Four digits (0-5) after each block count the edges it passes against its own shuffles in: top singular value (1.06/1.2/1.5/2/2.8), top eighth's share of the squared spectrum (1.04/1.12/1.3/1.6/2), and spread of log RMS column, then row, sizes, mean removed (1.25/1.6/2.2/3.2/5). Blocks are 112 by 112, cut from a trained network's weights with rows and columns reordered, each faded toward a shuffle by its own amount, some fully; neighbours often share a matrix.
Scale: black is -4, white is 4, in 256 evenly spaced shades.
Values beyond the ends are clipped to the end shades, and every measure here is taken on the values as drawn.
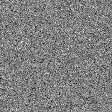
0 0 0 0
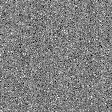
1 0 0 0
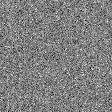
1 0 0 0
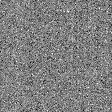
1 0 0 0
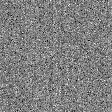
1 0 0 0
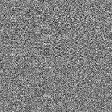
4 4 1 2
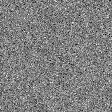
0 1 0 0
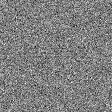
0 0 0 0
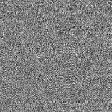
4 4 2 2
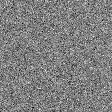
0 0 0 0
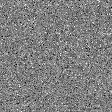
0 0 0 0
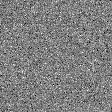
0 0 0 0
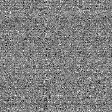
3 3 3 0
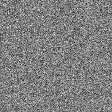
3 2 0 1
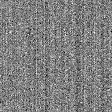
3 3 1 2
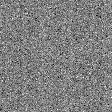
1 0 0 0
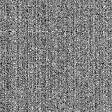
4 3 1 2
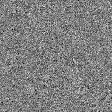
3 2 1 0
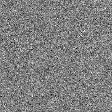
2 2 1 1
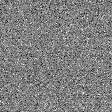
1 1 1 0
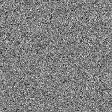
3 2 1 1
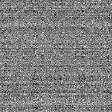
4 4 3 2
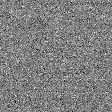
1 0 0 0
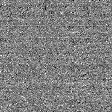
2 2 1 0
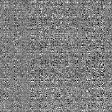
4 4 4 1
